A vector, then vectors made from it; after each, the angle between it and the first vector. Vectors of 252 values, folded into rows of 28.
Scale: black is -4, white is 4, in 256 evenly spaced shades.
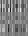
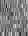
orthogonal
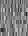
partly opposed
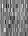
partly aligned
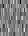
partly opposed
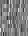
partly aligned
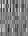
nearly parallel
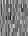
partly aligned
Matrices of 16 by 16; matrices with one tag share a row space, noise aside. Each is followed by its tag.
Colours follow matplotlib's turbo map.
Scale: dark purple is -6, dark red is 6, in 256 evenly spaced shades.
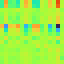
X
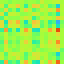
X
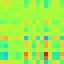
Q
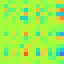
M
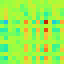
Q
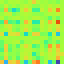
X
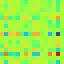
X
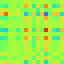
Q
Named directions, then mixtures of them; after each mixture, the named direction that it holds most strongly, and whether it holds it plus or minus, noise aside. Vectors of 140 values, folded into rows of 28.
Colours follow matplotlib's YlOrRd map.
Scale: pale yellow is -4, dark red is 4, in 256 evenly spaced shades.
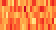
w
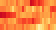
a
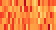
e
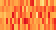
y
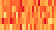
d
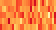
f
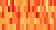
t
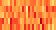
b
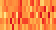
y, plus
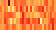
t, minus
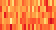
d, minus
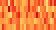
t, plus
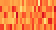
d, minus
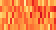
e, minus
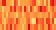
w, plus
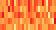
t, plus
